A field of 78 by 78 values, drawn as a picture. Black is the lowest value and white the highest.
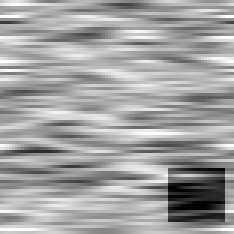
Grain: streaks across. Ninth with the lowest average: bottom right. Odd patch: lower, in the bottom right.
